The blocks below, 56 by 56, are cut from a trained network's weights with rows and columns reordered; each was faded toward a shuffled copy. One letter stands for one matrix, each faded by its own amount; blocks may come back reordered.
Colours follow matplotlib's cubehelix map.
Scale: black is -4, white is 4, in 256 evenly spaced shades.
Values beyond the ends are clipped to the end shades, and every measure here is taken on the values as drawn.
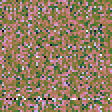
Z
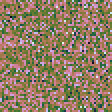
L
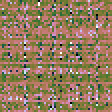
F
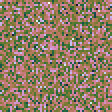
L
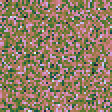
L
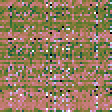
F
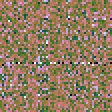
Z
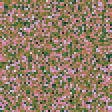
L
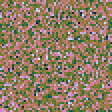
L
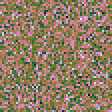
L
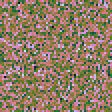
L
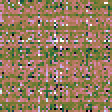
F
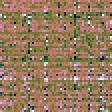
F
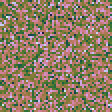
L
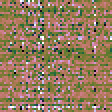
F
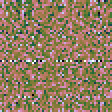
Z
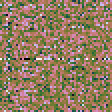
Z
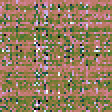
F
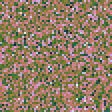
L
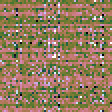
F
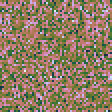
L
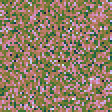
L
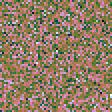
L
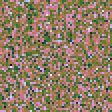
L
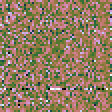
Z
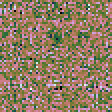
Z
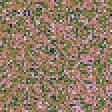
L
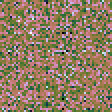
Z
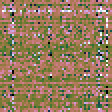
F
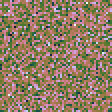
L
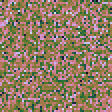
L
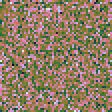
L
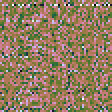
Z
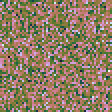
L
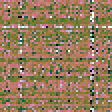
F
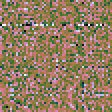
Z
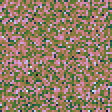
L
